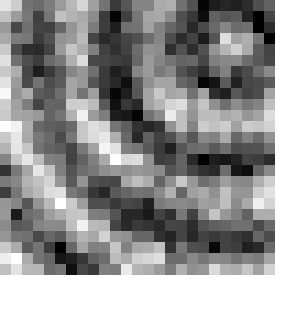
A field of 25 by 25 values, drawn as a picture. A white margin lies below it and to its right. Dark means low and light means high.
Rings spread out from the top right. The ninth with the highest average is the middle left. The top right is the ninth with the lowest average. On average the colour sits 50% of the way up the scale. Neither half mirrors the other.
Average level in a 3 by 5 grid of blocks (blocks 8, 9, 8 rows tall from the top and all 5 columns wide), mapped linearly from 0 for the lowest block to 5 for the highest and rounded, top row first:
23101
54233
43223
